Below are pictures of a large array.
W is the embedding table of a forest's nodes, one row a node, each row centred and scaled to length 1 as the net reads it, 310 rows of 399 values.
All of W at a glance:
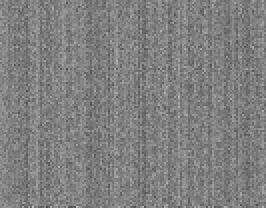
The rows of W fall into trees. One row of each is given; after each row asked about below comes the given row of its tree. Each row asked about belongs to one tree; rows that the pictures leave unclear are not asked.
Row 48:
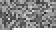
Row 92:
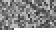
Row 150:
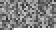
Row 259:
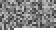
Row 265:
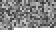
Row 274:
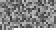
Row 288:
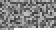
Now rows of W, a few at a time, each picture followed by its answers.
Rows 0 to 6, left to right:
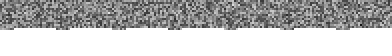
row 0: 259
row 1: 48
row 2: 288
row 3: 150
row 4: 48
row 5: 259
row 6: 274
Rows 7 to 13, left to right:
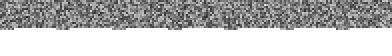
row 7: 288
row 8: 265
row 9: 259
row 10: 48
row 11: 48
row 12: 288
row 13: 274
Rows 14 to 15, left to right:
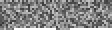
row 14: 288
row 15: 274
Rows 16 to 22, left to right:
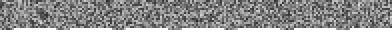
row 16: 92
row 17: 274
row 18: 265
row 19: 274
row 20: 274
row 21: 259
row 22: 259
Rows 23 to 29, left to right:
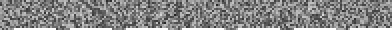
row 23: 274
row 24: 92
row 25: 48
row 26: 259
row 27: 288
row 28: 48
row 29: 265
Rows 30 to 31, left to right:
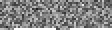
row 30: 288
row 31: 274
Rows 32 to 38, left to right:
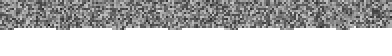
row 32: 150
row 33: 48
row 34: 265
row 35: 274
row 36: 288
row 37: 48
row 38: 92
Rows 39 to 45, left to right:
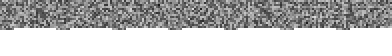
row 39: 92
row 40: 259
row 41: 288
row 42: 274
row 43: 92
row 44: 288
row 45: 288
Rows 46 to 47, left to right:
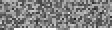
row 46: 150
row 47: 288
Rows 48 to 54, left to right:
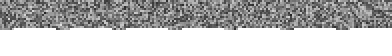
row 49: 274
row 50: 150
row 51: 259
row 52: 265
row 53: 259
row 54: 92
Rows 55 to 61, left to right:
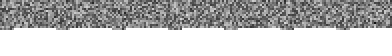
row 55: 265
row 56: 48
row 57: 265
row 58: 288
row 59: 274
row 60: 288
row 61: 288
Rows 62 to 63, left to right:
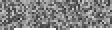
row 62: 259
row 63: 274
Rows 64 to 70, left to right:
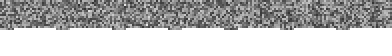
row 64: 288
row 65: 274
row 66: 274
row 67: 274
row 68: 92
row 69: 259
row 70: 48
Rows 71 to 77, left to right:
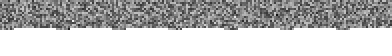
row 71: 259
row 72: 288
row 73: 288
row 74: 288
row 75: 92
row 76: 265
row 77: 288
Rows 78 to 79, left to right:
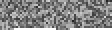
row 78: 274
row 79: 92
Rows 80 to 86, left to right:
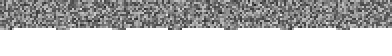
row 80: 265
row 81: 274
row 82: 288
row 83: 150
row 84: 274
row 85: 265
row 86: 288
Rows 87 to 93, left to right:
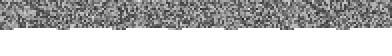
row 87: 92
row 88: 288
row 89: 259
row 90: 288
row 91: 274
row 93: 265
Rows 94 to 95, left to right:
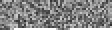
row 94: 92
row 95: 288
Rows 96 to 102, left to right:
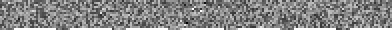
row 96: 92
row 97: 92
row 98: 274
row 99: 274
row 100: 274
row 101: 48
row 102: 150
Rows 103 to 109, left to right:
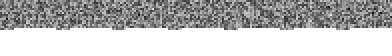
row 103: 150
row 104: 150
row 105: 265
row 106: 274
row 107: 92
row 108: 48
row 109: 288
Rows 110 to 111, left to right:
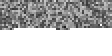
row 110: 48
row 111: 92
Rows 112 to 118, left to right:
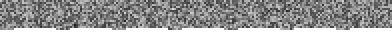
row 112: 259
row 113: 259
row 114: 48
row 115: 274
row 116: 259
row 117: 265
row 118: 259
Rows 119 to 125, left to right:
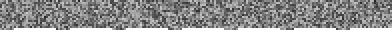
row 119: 259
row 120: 259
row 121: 92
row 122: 274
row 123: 265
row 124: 259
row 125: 150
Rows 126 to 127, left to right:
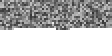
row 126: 265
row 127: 92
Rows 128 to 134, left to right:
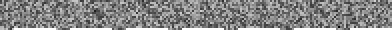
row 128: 265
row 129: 92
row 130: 92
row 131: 259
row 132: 259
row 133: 92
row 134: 288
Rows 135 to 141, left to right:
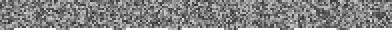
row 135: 259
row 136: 265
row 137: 288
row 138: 265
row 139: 259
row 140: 92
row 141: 92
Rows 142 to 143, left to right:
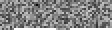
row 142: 259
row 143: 259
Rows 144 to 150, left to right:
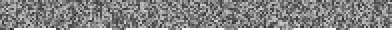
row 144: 150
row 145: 150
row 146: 48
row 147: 274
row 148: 259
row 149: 274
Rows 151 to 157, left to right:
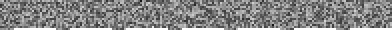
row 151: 288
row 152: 92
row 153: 265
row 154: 92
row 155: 48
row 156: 259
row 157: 48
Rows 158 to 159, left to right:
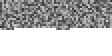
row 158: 288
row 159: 150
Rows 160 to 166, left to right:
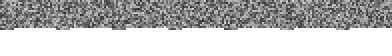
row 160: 150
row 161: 274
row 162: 288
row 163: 274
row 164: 150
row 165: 259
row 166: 265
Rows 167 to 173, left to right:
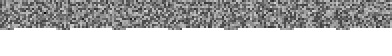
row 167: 288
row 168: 288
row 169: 274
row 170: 288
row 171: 259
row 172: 48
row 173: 48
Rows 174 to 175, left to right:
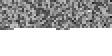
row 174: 92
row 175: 150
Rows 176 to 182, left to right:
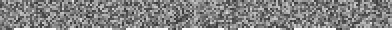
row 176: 92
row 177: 265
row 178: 288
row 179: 259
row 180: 259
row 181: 288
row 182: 150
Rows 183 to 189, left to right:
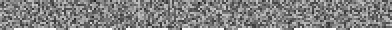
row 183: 274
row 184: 265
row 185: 259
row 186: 288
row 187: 274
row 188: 259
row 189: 259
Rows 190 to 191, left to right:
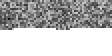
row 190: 48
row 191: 259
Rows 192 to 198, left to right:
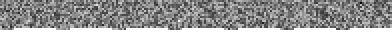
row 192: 265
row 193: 288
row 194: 288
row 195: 92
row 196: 288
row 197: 92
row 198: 150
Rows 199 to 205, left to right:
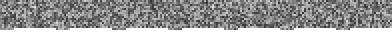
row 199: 48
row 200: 274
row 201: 150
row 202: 259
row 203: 259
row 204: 259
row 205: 150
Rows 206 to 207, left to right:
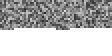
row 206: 288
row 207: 92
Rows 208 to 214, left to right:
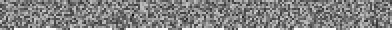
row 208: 288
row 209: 288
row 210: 48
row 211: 150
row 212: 288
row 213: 265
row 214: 259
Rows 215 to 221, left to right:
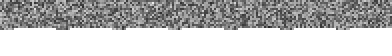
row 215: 274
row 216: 48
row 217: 265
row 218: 265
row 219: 259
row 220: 48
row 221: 274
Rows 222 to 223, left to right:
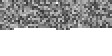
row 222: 92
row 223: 259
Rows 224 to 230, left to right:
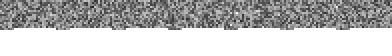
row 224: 150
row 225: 274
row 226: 274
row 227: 48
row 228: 92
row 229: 288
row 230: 274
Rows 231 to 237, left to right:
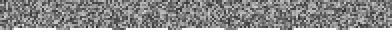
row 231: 265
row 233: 48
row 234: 274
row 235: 48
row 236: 48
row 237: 265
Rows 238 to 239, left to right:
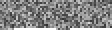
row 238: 48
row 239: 259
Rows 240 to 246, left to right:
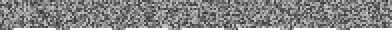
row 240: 92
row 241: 288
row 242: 48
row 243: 265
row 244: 288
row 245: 265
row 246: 259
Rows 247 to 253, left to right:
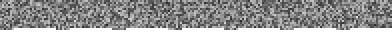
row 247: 265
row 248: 274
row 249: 150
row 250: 288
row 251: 150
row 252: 274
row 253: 259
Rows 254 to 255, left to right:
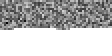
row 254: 259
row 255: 288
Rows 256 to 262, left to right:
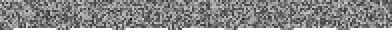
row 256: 92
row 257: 259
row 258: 265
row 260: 265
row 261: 288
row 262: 265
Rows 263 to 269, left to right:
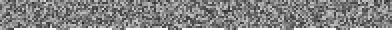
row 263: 259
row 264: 288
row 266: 92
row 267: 265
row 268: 48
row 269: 274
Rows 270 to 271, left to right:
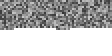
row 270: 48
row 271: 274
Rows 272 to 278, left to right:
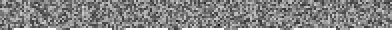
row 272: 92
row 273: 259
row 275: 92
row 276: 259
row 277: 265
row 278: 274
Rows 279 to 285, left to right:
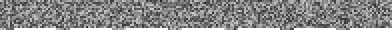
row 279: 288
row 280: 288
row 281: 265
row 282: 274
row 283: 265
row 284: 259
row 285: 259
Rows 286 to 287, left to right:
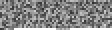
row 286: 150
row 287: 288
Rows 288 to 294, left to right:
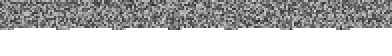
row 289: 274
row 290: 274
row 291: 48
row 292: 274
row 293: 265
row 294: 274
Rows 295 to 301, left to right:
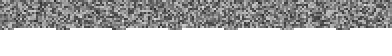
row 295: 150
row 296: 92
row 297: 150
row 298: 288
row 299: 48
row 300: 48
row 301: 274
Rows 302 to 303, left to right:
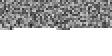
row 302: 265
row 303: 259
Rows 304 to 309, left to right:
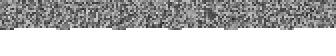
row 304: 150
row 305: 288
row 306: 259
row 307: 92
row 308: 259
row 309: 265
